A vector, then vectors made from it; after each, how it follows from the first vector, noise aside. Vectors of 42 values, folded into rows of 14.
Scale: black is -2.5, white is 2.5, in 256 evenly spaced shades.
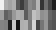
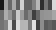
sign-scrambled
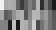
copied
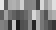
sign-scrambled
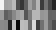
copied
